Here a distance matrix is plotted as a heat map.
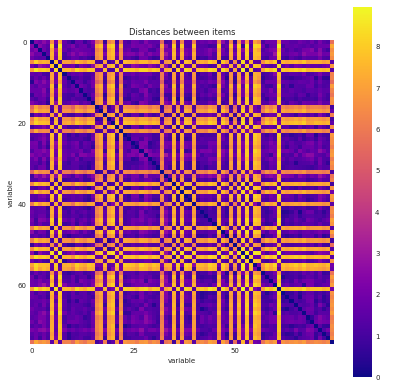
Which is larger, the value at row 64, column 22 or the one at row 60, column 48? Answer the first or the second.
the first
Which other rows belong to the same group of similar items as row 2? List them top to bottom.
0, 1, 3, 4, 6, 8, 9, 10, 11, 12, 13, 14, 15, 18, 21, 23, 24, 25, 26, 27, 28, 29, 30, 31, 33, 34, 36, 38, 39, 41, 42, 43, 44, 45, 47, 48, 50, 52, 54, 57, 58, 59, 60, 62, 63, 64, 65, 66, 67, 68, 69, 70, 71, 72, 73
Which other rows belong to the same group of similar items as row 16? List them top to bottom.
5, 7, 17, 19, 20, 22, 32, 35, 37, 40, 46, 49, 51, 53, 55, 56, 61, 74
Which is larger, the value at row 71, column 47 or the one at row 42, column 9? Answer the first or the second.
the first
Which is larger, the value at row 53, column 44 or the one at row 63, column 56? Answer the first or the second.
the first
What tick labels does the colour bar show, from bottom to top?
0, 1, 2, 3, 4, 5, 6, 7, 8
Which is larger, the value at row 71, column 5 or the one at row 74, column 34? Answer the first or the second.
the first
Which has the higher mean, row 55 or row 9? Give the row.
55
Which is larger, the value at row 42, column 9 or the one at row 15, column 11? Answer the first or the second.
the second
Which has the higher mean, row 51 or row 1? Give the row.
51
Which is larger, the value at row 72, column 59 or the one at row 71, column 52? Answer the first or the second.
the second
